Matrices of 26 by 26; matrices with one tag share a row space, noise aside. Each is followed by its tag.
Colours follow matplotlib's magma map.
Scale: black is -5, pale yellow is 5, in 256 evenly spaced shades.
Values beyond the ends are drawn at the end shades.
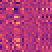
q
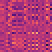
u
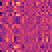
q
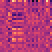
u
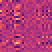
q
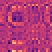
u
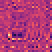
u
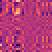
q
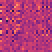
q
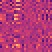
q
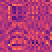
u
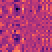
q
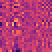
q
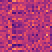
u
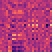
u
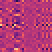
q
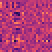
q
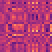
u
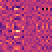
q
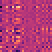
q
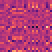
u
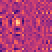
q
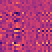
q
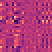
q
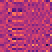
u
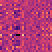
q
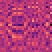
u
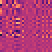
q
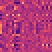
q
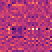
u
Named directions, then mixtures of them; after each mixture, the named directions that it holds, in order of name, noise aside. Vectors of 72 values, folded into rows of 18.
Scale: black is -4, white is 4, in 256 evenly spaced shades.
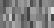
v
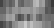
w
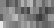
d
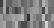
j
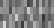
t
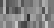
j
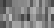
v, w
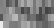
d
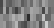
j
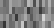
t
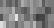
d, t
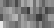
d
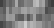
w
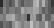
j, w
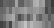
w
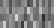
t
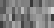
d, v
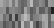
t, v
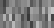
v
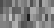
j, v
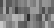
d, j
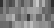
j, w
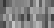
v, w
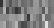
j
